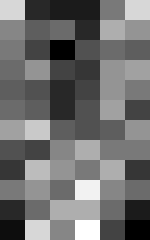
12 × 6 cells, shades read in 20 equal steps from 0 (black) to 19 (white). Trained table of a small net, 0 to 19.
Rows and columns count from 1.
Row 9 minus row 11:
1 6 -2 -4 5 2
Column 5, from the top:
9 13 8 11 11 12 7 9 13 10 8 5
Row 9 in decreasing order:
14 13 11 9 4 4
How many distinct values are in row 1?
4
